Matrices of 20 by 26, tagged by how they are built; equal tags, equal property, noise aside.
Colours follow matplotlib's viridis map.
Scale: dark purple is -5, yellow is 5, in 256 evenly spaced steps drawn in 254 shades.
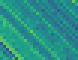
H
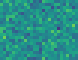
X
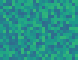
X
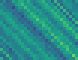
H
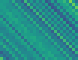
H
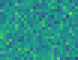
X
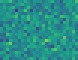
X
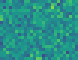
X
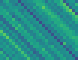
H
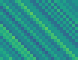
H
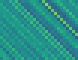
H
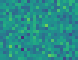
X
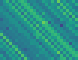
H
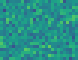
X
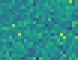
X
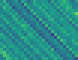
H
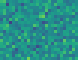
X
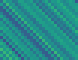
H
